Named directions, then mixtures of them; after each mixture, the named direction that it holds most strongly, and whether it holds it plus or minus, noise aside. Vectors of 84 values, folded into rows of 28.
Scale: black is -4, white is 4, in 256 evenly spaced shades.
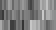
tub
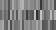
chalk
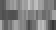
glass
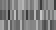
chalk, plus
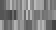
glass, plus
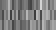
chalk, minus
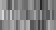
tub, minus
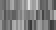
glass, plus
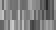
tub, minus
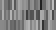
chalk, plus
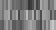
chalk, minus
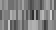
chalk, plus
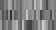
glass, plus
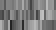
tub, plus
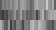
tub, plus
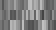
glass, plus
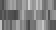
glass, plus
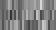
chalk, minus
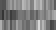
glass, plus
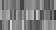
chalk, minus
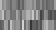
tub, minus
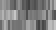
glass, minus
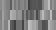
glass, minus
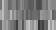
glass, minus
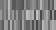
chalk, minus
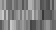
tub, minus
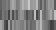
chalk, plus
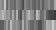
chalk, minus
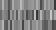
chalk, plus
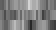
glass, plus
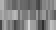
glass, minus
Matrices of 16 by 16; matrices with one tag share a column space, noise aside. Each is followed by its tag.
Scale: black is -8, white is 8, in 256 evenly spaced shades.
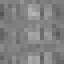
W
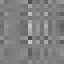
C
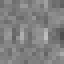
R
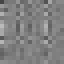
C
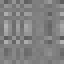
C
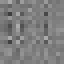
C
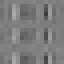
W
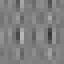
R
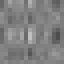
R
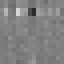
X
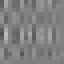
R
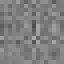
C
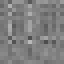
C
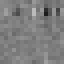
X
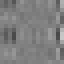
R
